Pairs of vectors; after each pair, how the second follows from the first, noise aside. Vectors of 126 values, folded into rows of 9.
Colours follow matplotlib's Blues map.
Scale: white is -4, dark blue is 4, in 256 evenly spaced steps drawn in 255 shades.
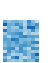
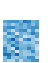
wrapped around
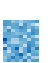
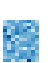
wrapped around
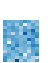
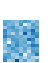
copied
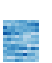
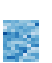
sign-scrambled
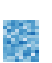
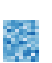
copied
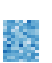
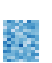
copied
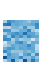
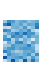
copied
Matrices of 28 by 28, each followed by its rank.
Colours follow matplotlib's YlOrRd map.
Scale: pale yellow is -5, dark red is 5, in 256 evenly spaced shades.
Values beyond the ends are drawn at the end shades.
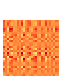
two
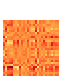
three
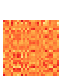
three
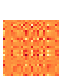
two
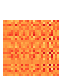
two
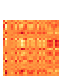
two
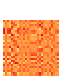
three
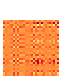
two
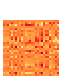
three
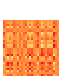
two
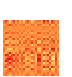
two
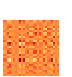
two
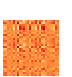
two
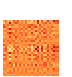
three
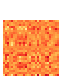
three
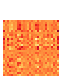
three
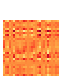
two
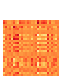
two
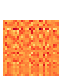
three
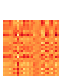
two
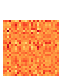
three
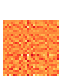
three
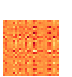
three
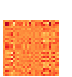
three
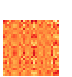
three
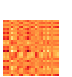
two
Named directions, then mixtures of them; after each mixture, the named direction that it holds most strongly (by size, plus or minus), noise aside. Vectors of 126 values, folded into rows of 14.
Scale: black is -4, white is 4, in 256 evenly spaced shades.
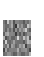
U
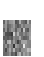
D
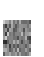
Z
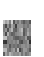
Z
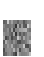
U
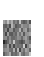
Z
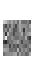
Z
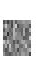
Z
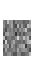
U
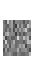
U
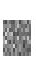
D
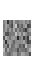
U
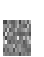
Z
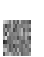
Z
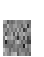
U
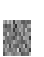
U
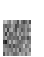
Z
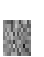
D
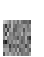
Z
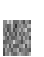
U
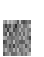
Z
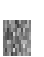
D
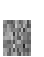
D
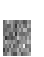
U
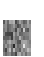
D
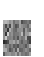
Z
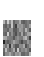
Z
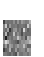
Z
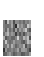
U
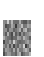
U
